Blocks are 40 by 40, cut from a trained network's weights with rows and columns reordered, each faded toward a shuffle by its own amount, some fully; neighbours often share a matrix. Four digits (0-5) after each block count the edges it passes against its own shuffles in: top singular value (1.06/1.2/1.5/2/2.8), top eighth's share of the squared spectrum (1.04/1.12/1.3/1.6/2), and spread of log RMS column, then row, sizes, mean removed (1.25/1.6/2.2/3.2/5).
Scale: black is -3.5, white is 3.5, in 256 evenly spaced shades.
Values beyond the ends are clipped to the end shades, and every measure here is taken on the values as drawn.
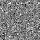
2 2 0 0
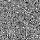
2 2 0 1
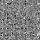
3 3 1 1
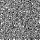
1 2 0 1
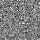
1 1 0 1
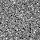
0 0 0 0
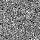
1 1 0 0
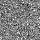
0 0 0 0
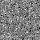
1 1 0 0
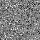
2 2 0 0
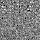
2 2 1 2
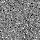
0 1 0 0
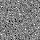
0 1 0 0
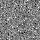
0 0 0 0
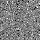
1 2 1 0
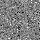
0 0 0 1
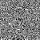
2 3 0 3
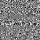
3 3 0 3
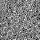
2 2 0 0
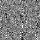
2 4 2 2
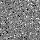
0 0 0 0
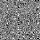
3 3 1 1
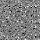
2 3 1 2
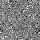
0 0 0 0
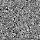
1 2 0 0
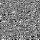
3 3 0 2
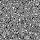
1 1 0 0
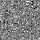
2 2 0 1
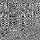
3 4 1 3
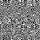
3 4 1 2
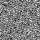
2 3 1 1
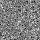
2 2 0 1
